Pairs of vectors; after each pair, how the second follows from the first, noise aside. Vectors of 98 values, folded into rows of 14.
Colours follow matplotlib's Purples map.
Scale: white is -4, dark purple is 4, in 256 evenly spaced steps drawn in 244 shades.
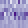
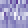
negated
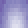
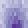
negated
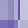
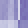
negated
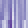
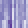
copied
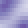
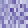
shuffled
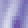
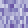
shuffled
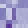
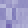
shrunk
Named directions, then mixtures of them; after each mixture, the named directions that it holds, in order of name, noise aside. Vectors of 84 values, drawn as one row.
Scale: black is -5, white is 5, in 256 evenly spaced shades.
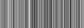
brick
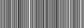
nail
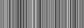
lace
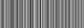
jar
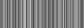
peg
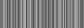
peg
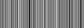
nail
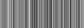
brick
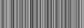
brick, jar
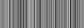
brick, lace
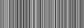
lace, nail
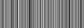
jar, nail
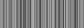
lace, peg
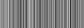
brick, lace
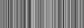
brick, peg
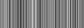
lace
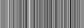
brick, lace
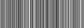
jar, nail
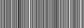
nail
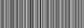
jar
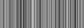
lace, peg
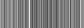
brick, nail
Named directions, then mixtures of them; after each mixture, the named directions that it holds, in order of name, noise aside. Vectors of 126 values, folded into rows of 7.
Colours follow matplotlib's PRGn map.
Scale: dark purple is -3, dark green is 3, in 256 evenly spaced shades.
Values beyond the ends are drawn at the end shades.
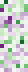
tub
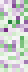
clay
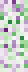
clay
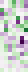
clay, tub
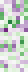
clay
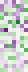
clay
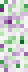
tub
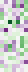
clay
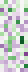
clay, tub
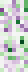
clay, tub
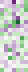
clay, tub
